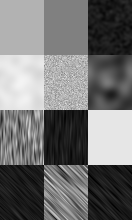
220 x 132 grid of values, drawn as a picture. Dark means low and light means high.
The table splits into 4 rows of 3 panels. Panel 1,1: high, flat. Panel 1,2: middling, flat. Panel 1,3: very low, blotchy, faint in contrast. Panel 2,1: very high, smooth, faint in contrast. Panel 2,2: high, fine-grained. Panel 2,3: low, smooth. Panel 3,1: middling, streaked downward, strong in contrast. Panel 3,2: very low, streaked downward, faint in contrast. Panel 3,3: very high, flat. Panel 4,1: very low, slanting down to the right, faint in contrast. Panel 4,2: middling, slanting down to the right, strong in contrast. Panel 4,3: very low, slanting down to the right, faint in contrast.
